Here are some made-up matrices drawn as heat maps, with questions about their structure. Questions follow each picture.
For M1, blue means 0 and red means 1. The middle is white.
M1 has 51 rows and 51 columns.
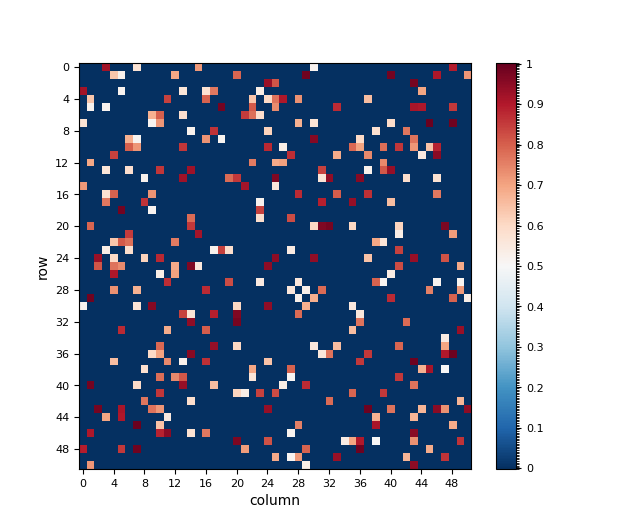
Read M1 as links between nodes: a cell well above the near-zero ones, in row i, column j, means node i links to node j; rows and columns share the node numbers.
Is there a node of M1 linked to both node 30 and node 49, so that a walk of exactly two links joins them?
no
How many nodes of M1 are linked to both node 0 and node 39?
0
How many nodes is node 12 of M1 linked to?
5
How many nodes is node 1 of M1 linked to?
8
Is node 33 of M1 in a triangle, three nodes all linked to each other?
no
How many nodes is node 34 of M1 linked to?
1
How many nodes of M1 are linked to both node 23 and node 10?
2
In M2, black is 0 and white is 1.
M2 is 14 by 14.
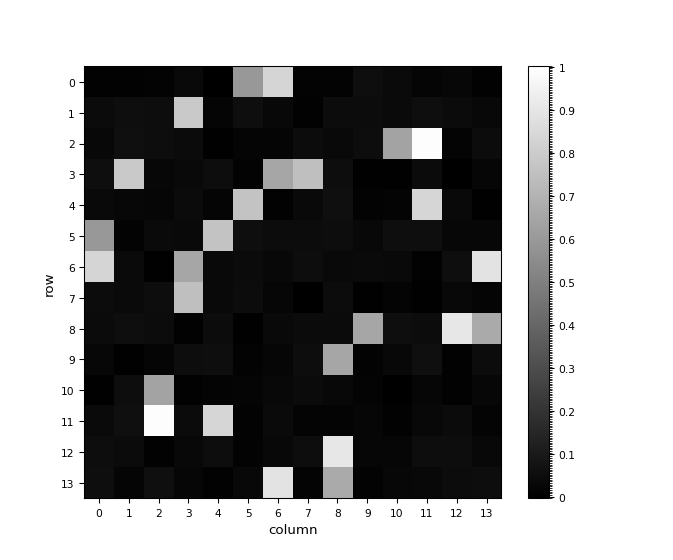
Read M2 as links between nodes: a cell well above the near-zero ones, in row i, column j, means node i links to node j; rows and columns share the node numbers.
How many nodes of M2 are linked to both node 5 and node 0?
0
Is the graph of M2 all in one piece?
yes
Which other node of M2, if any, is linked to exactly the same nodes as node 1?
node 7
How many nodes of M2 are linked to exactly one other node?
5
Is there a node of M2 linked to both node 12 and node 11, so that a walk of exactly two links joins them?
no
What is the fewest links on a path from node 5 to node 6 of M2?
2
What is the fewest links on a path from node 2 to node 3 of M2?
6
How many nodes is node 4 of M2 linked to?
2
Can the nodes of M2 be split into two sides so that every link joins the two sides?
yes
